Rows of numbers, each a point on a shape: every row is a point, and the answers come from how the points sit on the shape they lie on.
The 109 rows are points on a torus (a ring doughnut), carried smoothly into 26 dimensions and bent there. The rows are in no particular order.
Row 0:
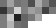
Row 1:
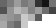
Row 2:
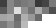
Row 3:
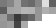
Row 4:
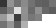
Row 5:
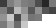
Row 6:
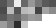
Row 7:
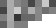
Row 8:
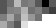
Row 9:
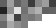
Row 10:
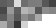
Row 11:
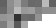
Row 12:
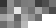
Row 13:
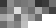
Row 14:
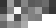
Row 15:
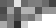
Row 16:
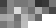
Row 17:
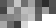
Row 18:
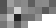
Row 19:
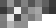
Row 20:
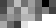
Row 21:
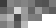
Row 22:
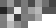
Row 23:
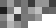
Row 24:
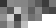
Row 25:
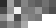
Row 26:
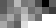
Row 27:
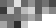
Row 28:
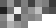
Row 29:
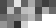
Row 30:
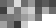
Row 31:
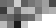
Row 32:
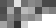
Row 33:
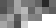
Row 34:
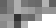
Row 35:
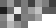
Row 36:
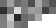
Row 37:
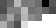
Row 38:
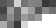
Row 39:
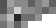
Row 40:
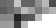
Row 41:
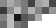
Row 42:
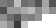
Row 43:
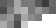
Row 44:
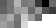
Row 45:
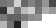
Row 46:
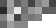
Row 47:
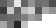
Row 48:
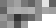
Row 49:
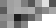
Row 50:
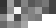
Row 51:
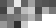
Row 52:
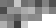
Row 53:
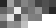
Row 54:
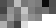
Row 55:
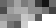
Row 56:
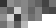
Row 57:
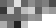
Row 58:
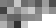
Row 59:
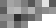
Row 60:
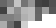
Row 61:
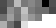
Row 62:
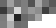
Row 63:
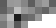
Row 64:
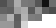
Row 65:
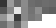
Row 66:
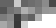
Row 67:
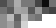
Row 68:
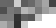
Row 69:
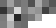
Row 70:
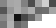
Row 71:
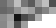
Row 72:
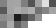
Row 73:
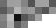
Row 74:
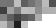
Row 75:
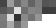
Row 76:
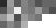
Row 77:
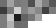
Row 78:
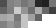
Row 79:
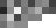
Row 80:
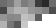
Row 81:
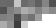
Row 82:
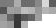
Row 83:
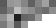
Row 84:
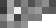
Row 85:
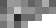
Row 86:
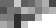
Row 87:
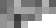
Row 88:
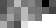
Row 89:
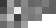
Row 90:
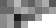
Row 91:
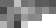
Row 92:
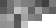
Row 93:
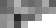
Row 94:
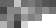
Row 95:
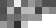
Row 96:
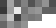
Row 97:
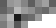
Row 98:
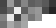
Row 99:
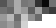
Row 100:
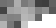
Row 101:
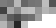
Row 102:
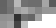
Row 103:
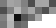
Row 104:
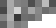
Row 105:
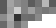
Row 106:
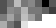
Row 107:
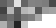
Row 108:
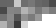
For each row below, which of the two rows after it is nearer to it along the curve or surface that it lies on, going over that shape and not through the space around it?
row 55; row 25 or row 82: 25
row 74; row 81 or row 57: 57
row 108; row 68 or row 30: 68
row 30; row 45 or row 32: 45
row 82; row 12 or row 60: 60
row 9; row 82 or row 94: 82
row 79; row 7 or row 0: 7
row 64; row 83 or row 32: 32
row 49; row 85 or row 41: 41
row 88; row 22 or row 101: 101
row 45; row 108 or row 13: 108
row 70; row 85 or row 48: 48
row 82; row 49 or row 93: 49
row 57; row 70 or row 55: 55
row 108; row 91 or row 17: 91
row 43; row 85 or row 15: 15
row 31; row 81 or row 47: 47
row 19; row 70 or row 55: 70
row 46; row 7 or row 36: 7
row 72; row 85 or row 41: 41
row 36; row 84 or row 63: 63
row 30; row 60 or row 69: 60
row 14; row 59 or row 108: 59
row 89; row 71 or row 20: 71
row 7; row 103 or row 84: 84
